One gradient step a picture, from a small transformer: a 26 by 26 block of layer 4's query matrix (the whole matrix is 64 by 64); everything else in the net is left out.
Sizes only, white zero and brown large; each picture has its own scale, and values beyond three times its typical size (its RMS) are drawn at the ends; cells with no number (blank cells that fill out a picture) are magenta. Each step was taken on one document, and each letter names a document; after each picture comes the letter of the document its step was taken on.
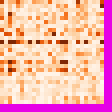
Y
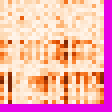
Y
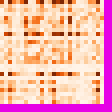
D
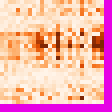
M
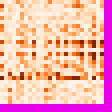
Y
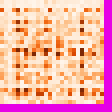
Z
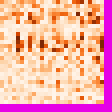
M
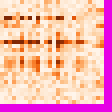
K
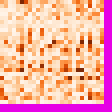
M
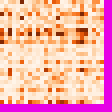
Y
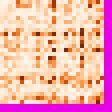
M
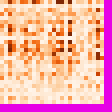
D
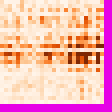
M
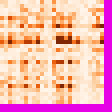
D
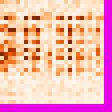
D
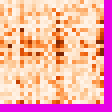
Y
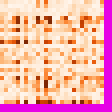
Z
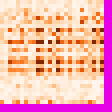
Z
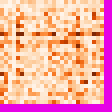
Y
